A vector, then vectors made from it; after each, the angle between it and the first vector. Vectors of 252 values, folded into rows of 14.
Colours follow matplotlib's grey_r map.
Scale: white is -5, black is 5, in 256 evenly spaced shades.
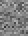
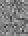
partly aligned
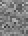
nearly parallel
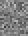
nearly parallel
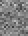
nearly parallel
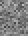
nearly parallel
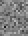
nearly parallel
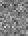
nearly opposite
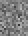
partly opposed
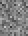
partly opposed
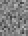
partly aligned
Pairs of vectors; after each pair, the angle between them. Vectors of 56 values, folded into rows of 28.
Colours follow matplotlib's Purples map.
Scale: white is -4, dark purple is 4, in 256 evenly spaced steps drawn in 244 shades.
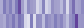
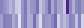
partly opposed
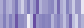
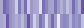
partly opposed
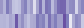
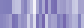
partly aligned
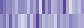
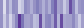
partly opposed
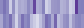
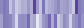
nearly parallel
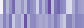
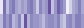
nearly parallel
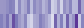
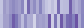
partly aligned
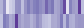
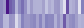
nearly opposite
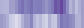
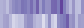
nearly parallel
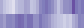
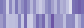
orthogonal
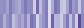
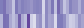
orthogonal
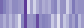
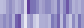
nearly opposite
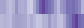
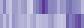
nearly parallel
